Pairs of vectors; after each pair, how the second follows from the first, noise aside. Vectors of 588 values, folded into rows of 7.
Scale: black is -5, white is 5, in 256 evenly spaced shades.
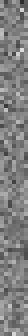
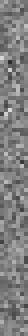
wrapped around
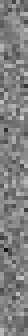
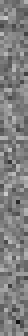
wrapped around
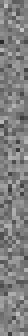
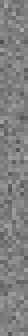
shrunk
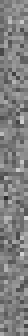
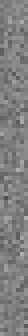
shrunk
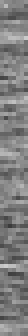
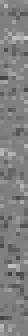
partly zeroed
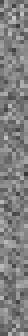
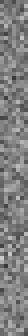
wrapped around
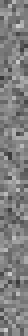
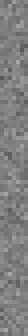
shrunk
